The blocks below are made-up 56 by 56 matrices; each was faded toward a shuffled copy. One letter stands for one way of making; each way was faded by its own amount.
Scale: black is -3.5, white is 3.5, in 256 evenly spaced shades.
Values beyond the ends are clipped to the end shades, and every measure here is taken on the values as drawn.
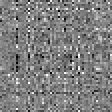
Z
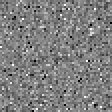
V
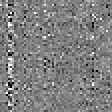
Z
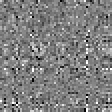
Z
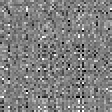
Z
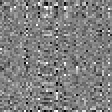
Z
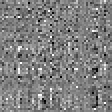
Z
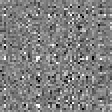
Z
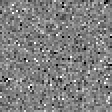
V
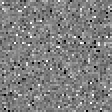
V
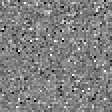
V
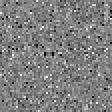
V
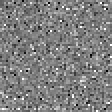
V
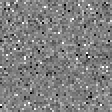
V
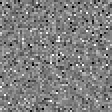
V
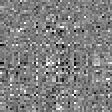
Z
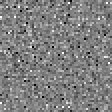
V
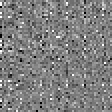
Z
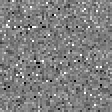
V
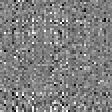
Z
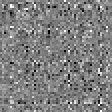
Z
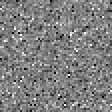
V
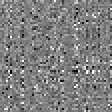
Z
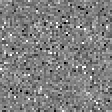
V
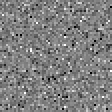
V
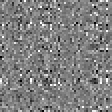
Z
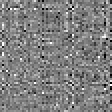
Z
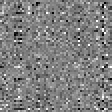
Z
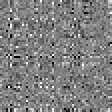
Z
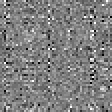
Z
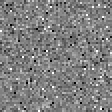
V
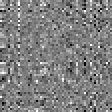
Z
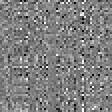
Z
